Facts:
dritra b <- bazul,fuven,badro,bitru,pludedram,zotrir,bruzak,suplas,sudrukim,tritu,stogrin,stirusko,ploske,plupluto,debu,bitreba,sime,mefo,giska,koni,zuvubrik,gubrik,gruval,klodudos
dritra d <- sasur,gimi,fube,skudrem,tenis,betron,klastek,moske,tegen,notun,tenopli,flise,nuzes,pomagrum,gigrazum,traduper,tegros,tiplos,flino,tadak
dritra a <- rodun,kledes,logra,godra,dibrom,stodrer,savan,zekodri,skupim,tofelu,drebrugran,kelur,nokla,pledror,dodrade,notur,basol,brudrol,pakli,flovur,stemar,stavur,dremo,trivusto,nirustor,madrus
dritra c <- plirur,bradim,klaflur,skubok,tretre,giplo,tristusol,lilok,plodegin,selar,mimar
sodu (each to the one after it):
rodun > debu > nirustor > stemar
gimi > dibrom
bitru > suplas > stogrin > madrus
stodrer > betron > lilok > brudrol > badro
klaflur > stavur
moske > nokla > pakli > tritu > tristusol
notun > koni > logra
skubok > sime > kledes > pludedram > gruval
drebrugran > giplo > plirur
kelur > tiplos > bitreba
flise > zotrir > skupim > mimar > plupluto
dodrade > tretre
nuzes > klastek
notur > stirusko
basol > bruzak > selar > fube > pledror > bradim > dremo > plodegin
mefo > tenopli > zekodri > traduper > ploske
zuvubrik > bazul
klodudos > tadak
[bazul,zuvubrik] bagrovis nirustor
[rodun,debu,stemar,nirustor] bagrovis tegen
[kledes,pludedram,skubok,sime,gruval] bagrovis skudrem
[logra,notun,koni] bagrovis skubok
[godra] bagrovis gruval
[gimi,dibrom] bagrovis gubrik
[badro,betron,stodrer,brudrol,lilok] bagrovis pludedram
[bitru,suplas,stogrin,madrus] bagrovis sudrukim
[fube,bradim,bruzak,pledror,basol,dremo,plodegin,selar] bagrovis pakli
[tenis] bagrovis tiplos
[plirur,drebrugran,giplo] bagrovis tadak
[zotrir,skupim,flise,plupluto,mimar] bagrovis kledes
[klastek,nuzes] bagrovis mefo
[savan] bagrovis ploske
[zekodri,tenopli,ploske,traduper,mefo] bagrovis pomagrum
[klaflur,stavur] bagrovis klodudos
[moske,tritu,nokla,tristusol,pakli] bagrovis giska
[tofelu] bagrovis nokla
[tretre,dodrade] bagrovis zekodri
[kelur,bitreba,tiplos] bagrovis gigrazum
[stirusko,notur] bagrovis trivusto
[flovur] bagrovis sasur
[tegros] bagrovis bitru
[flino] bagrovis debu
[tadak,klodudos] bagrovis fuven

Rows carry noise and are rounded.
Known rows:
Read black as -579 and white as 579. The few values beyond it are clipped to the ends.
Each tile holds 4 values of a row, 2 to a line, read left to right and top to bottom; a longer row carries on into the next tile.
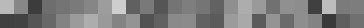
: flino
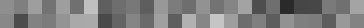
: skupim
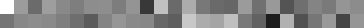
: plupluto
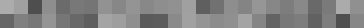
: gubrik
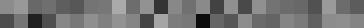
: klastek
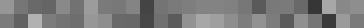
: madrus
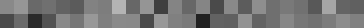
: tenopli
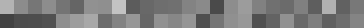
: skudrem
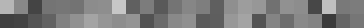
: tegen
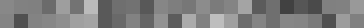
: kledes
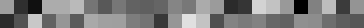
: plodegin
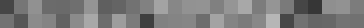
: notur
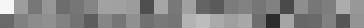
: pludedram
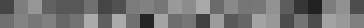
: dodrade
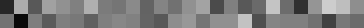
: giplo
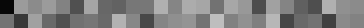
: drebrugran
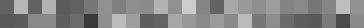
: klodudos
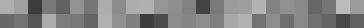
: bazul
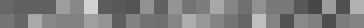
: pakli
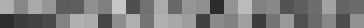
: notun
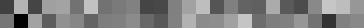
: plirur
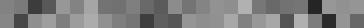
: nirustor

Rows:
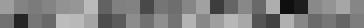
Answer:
lilok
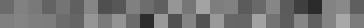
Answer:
savan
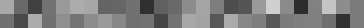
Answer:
tristusol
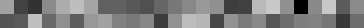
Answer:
bradim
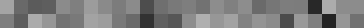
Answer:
stemar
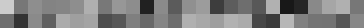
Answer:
mimar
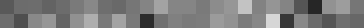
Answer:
rodun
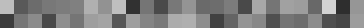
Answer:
fube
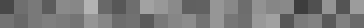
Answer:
nokla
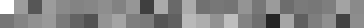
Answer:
gruval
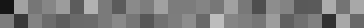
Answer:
stavur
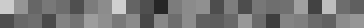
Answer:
traduper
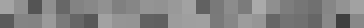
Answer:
giska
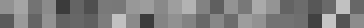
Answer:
mefo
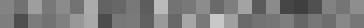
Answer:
godra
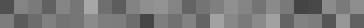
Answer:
dibrom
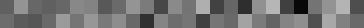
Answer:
tretre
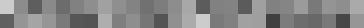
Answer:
tritu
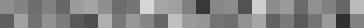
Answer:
bruzak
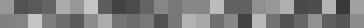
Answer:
pledror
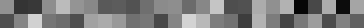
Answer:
dremo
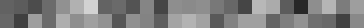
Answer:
selar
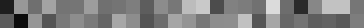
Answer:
klaflur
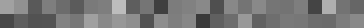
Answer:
pomagrum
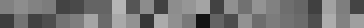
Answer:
nuzes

